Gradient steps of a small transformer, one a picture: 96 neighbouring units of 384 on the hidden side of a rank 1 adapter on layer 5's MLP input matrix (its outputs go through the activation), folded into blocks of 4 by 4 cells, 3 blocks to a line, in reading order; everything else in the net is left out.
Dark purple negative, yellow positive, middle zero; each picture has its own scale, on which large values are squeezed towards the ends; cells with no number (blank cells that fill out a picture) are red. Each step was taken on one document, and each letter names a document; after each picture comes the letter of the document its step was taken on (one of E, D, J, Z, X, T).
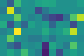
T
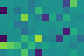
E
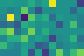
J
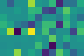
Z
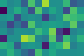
E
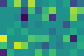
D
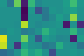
D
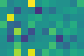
J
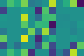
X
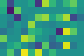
E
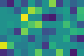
D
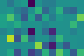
J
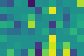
Z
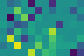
J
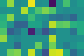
Z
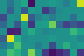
Z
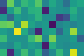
T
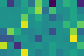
D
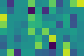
Z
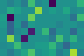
J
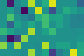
J
